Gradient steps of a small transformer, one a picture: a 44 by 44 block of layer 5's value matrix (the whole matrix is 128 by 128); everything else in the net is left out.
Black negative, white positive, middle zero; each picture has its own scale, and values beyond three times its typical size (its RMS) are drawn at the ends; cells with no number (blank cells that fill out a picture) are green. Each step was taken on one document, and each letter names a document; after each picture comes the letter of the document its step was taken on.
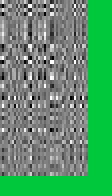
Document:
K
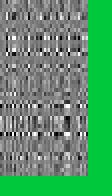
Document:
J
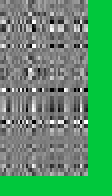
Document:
K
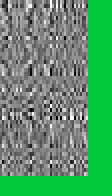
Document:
K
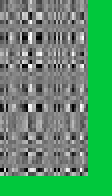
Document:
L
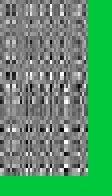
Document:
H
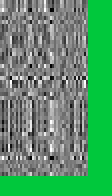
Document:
K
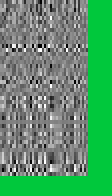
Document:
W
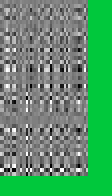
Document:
H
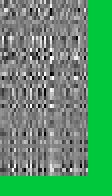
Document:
W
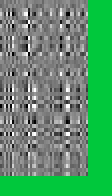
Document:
J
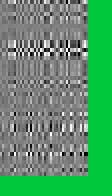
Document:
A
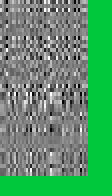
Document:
W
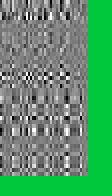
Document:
J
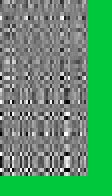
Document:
J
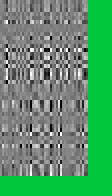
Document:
A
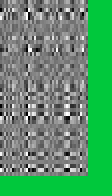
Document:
J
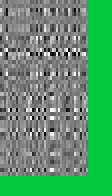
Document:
W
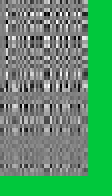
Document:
A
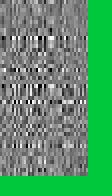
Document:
W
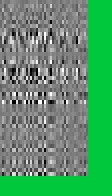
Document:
W
